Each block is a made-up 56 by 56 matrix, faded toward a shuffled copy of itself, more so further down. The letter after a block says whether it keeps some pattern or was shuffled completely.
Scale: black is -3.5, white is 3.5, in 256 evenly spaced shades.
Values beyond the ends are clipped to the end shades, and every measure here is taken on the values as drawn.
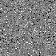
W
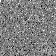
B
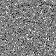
B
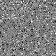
W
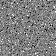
B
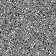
B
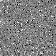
W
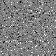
W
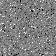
B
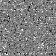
W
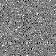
W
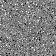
B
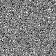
B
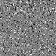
W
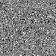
W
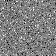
B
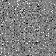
W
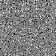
W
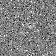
B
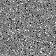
B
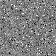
B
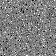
B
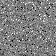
B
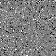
W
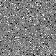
W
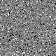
B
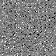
W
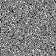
W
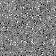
W
